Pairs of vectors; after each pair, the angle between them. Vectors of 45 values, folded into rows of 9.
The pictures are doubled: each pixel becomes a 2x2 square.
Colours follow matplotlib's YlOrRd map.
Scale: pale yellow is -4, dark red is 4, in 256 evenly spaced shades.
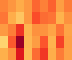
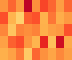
partly aligned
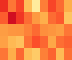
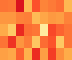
orthogonal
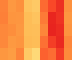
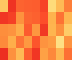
partly opposed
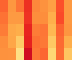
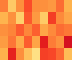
orthogonal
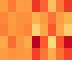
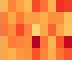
nearly parallel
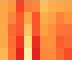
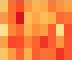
partly aligned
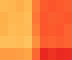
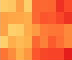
nearly parallel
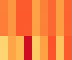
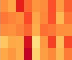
nearly parallel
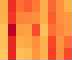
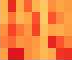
partly aligned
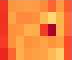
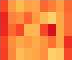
nearly parallel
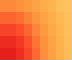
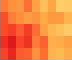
nearly parallel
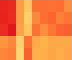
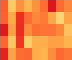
orthogonal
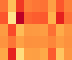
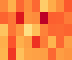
partly aligned
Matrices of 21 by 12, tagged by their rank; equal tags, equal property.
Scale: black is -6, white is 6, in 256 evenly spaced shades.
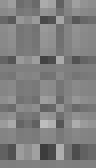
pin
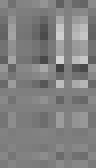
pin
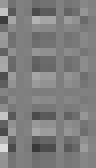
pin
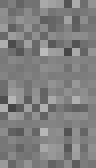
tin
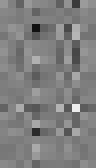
tin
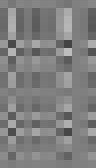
pin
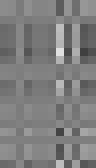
pin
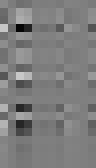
pin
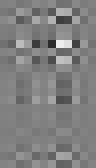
pin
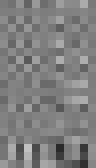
tin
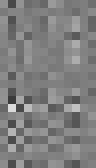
tin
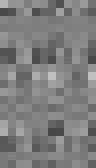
tin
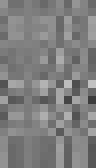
tin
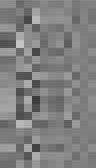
tin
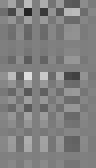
pin
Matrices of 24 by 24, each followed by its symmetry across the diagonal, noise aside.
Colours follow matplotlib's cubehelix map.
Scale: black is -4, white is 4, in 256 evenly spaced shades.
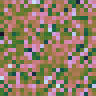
antisymmetric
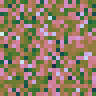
neither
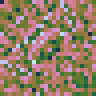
symmetric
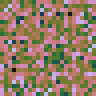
symmetric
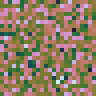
neither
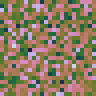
neither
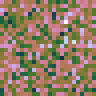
neither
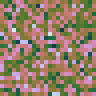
neither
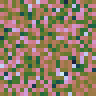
antisymmetric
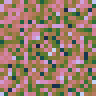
symmetric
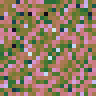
symmetric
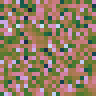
antisymmetric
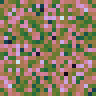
symmetric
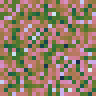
symmetric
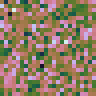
antisymmetric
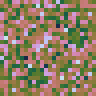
symmetric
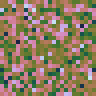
neither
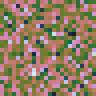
antisymmetric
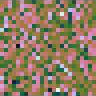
neither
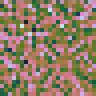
antisymmetric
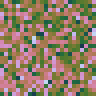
antisymmetric
